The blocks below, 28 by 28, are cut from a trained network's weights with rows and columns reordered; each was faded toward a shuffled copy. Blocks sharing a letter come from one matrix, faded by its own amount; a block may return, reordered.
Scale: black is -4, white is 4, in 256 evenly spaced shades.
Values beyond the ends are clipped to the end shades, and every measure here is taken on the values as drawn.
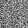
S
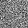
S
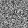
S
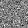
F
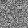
F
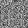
S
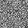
F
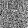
S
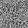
S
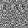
F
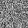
S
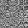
F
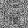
F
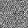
F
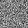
S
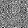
F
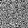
F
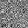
F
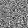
S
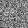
S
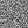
F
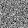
S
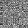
F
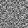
F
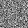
S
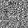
F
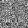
F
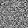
F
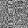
F
